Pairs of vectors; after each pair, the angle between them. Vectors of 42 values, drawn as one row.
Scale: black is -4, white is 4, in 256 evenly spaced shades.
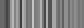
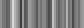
partly aligned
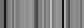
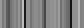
orthogonal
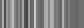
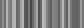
partly aligned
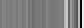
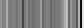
nearly parallel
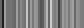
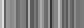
nearly opposite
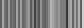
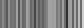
nearly parallel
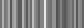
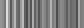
partly aligned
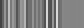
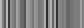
nearly opposite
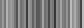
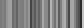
partly aligned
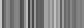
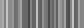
orthogonal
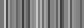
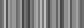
nearly parallel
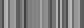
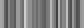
nearly opposite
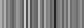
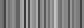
nearly opposite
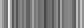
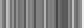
orthogonal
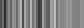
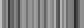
orthogonal
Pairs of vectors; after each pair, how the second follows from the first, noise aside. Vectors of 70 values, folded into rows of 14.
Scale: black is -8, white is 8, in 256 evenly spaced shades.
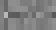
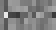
scaled up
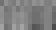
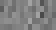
shuffled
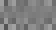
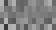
scaled up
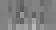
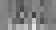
scaled up
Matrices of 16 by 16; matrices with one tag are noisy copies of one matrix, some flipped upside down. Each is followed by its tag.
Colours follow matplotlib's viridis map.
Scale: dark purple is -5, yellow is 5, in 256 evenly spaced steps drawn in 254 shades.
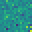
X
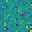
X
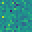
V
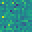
V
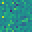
V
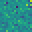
X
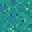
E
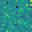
X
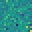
X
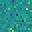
E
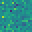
V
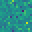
E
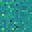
V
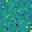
X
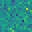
E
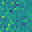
V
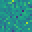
E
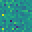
V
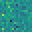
V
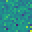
X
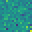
X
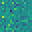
V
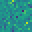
E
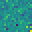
X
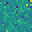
X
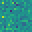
V
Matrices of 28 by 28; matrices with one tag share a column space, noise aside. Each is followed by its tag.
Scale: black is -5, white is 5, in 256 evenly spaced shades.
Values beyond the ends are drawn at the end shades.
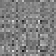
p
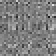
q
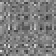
q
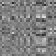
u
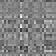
p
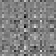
p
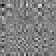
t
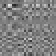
t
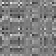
u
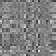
p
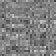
p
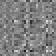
p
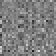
p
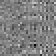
q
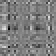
q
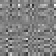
t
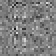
u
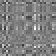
q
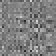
p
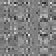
u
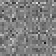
u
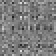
q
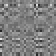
t
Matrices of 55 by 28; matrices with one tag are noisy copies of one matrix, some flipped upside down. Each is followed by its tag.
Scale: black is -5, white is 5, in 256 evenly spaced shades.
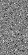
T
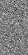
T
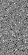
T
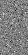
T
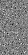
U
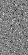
T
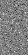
T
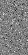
T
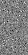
U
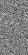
T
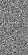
U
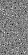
U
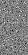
U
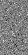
T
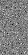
U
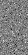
T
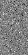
T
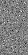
U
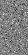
T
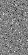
T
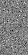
U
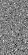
T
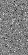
T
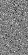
T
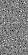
U
